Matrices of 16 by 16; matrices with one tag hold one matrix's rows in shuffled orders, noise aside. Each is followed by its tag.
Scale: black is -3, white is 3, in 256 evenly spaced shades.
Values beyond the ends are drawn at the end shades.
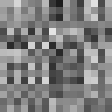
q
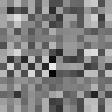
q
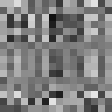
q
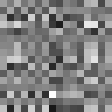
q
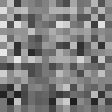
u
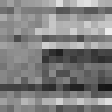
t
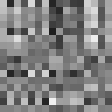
q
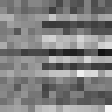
t
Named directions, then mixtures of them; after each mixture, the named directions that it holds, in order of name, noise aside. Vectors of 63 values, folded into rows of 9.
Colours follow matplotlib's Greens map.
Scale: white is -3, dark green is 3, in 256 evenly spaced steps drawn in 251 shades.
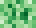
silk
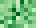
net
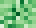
net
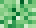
net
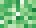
net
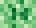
net, silk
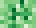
net, silk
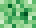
silk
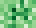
net, silk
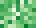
net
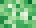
silk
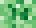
net, silk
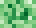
silk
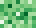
net, silk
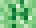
net, silk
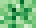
net, silk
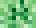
net, silk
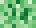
silk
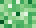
net, silk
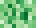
silk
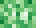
silk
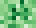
net, silk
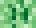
net, silk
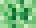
net, silk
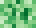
silk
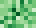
net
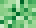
net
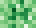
net, silk
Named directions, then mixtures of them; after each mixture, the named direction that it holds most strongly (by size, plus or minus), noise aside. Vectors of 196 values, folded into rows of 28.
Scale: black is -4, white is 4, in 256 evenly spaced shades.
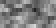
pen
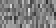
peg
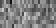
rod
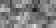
pen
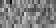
rod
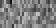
rod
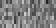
peg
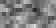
pen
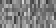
peg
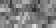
pen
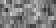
pen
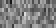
rod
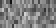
rod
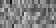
rod
